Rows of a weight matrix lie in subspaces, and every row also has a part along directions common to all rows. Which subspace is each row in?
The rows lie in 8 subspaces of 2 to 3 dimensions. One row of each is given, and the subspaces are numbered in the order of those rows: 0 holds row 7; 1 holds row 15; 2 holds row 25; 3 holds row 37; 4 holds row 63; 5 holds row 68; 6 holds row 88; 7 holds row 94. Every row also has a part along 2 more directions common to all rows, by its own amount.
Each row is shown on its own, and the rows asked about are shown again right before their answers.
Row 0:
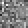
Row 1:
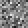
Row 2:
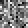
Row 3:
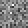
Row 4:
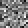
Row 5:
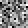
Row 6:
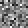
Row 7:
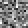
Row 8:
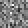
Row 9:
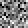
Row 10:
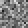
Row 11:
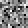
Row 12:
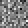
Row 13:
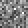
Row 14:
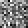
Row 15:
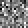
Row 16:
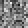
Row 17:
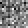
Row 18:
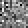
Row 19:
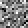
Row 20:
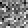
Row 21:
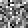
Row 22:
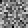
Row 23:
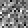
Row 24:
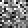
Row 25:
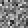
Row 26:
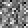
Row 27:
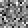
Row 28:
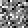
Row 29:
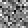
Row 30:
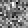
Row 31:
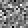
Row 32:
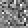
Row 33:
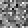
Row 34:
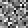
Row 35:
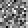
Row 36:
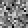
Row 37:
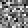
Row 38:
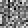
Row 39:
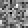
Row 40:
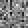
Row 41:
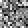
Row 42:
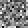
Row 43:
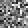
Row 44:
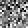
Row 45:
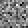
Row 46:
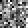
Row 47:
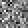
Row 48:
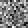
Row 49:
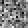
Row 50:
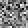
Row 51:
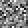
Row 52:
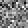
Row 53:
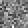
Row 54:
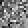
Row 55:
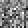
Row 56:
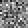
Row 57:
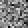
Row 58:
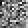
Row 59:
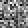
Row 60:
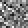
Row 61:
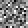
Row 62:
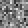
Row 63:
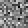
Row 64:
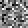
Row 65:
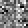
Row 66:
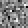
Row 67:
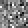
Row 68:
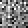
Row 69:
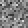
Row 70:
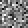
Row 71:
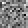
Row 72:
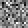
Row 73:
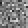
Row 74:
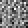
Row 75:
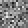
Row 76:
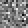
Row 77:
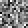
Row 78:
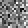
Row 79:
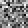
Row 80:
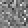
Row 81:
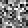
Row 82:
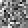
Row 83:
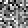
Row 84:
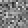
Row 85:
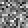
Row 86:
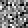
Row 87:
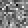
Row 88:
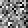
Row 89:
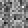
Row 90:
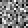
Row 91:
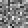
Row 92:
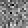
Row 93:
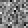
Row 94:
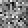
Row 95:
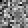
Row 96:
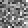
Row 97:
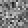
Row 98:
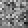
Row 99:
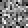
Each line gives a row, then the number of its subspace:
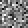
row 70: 2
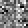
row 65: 0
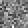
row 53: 7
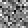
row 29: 6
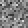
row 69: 2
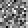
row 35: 5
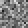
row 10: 2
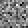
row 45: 0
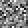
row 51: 5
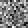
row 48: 6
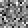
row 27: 2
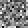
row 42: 6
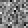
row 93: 6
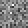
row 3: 4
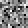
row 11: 3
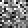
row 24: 1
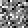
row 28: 2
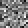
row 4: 5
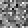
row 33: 0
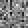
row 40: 0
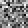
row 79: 3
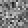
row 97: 7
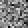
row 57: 4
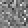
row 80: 0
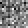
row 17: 5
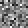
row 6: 2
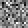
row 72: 3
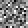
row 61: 5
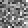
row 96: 4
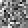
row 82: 3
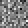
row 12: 5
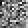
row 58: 3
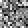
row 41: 6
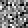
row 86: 1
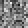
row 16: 1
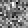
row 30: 7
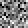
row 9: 2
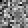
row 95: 3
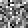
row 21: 4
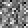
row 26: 6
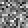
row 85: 2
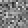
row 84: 7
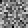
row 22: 7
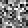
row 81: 0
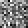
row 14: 4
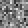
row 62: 0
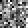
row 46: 1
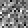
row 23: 6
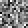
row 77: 6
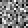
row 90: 6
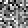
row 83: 2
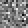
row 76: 0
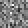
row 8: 4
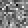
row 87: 0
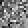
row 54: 3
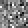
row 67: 1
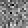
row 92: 4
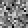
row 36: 7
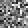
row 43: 4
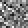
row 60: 5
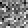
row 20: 5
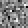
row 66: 3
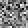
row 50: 0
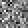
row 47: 3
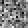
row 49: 1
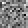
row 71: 3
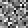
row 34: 6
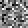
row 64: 2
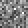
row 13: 1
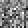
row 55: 1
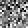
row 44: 4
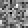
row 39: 0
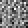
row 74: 5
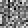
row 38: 5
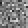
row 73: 3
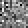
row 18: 1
